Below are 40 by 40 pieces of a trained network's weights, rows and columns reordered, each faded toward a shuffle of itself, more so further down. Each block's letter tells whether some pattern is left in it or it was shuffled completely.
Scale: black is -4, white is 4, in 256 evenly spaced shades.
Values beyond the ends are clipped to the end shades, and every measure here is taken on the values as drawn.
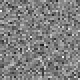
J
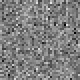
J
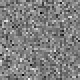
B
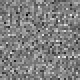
J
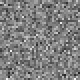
B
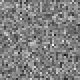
B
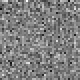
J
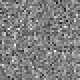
B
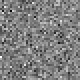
B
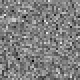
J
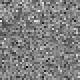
B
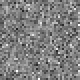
B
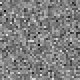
B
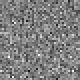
J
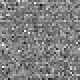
J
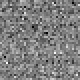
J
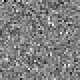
B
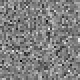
B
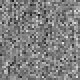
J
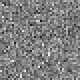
B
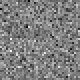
B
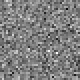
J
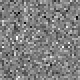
B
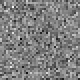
B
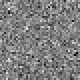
B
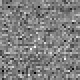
J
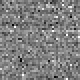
J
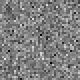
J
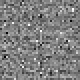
J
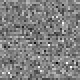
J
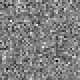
B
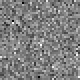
B
